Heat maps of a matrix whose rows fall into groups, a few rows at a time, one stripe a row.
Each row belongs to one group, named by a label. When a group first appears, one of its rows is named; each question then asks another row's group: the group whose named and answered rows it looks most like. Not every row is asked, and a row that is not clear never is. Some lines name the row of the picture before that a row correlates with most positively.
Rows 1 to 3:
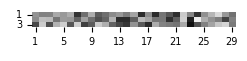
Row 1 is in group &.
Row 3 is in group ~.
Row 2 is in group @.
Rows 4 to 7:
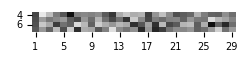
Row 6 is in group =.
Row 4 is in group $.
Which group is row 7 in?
&
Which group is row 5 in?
~
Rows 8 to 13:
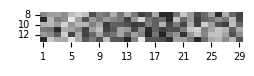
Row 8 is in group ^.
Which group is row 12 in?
&
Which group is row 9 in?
~
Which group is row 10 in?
@
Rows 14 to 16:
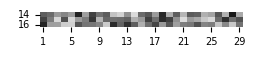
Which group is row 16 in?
~
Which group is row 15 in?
^
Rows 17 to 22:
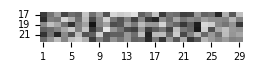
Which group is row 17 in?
=
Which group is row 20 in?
~
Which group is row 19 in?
$
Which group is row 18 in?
~
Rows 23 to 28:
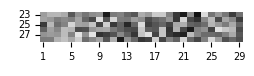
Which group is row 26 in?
~
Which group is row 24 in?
^
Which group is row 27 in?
@
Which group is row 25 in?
~
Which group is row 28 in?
^
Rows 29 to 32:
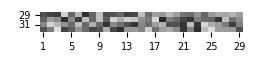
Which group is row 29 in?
&
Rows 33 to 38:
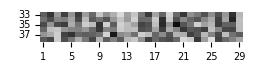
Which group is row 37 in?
$
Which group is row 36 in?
=
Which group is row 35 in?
=
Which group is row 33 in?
=
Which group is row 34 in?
=
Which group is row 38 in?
^
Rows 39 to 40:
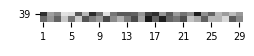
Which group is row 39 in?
~
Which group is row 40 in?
&
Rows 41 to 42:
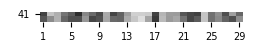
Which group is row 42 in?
$
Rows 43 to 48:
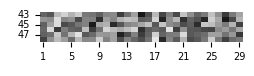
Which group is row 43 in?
^
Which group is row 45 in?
$
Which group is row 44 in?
=
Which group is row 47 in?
^
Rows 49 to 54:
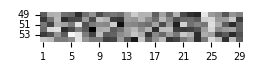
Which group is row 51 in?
^
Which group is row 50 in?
$
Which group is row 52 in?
$
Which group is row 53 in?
^
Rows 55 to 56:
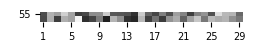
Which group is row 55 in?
~
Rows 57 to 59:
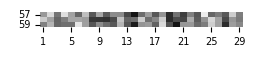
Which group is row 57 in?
@
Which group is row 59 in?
@
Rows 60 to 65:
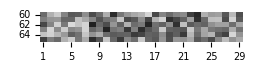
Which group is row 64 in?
@
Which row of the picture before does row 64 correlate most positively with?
57
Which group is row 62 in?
^
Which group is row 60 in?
$
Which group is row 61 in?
@
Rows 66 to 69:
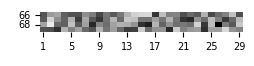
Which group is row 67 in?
=
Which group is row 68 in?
=
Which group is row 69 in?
&
